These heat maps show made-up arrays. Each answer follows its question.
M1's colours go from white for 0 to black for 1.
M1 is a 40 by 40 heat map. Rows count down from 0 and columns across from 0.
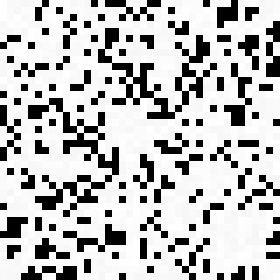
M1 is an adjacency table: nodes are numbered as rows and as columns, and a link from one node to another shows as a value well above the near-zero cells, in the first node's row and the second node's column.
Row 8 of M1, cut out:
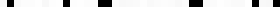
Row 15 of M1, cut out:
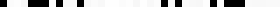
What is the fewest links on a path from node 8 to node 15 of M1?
1
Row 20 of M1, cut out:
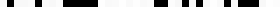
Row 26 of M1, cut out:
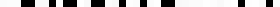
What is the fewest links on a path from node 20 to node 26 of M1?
1
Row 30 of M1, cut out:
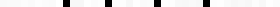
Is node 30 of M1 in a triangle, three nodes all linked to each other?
no
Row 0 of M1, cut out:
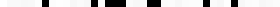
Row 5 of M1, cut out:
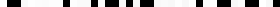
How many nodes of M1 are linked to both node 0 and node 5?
4
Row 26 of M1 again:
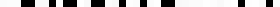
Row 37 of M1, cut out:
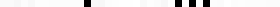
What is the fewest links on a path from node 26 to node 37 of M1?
3
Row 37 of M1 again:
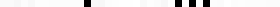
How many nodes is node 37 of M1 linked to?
4
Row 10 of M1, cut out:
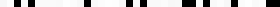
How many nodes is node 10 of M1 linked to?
11
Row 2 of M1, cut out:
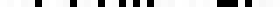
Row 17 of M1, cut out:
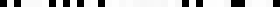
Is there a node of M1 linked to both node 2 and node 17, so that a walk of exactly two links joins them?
yes
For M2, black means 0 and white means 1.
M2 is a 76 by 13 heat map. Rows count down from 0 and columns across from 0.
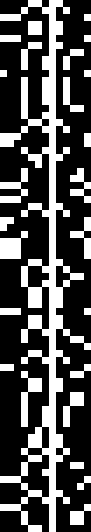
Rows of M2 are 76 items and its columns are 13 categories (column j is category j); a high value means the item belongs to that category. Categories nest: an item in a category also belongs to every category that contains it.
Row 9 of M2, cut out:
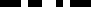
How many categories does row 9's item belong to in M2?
4
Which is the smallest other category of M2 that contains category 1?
0
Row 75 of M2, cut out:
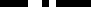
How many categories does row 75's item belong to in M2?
3
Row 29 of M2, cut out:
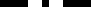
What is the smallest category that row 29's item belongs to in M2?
8
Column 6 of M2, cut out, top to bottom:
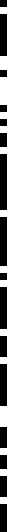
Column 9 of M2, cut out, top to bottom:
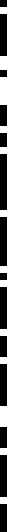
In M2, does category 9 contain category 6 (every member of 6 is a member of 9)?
no
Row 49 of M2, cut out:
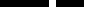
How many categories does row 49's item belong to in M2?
2
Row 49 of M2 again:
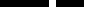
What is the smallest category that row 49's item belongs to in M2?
12
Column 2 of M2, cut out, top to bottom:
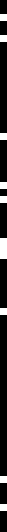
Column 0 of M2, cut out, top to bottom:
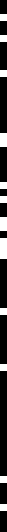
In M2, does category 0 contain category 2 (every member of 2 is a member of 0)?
yes
